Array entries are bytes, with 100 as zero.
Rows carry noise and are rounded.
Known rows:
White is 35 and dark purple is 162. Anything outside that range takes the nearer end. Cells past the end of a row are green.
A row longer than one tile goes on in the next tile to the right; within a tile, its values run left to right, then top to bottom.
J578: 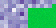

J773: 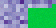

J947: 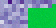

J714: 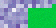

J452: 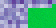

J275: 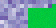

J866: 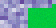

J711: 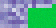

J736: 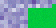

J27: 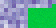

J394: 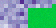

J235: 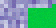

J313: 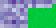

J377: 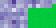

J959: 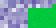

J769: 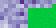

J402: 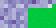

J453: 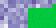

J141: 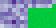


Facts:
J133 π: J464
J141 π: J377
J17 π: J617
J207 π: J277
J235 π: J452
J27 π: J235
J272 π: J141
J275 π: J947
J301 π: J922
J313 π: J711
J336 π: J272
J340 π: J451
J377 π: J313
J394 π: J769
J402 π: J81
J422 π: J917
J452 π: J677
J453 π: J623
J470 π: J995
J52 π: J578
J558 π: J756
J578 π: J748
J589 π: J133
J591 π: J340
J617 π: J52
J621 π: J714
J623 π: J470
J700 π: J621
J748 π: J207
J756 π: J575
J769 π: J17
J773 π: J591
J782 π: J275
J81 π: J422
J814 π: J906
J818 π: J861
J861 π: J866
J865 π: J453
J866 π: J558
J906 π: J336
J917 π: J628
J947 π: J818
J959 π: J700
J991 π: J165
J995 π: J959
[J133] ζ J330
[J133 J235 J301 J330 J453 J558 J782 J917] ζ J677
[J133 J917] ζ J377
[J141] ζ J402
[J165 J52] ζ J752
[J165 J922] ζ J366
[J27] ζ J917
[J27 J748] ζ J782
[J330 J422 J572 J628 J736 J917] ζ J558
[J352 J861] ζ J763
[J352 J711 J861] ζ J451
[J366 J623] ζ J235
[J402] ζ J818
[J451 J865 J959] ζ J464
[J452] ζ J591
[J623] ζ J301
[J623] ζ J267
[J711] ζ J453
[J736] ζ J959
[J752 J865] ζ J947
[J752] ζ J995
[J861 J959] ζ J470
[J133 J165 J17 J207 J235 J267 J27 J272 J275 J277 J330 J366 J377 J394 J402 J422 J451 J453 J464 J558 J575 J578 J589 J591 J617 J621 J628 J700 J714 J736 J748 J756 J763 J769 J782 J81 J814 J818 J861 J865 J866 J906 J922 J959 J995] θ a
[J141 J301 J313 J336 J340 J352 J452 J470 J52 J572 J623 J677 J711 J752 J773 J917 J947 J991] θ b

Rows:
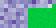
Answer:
J81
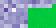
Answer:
J464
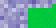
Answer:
J267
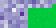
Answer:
J748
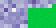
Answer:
J133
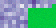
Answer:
J922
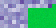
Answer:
J451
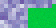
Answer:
J818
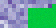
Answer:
J782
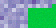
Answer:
J763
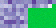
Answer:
J917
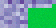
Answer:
J752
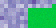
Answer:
J366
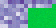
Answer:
J470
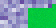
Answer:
J861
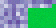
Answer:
J677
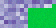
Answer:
J991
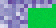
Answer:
J623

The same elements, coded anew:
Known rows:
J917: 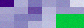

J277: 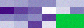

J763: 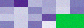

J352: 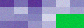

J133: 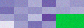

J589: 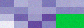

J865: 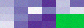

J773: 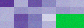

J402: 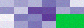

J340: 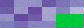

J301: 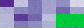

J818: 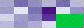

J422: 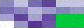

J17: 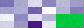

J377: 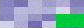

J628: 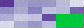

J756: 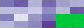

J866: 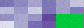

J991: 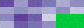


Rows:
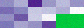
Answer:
J452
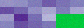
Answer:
J752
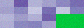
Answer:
J995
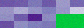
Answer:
J470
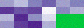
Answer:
J52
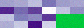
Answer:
J578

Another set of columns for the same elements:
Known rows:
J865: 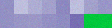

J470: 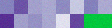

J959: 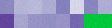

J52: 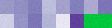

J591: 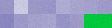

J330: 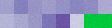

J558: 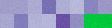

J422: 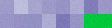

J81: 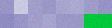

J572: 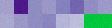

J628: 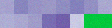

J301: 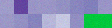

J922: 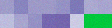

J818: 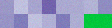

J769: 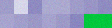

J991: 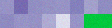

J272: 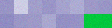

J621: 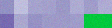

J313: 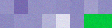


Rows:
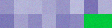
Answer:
J453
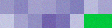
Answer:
J165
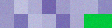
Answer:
J866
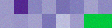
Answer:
J352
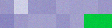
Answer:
J402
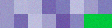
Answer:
J861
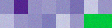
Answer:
J752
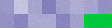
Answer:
J275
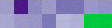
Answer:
J711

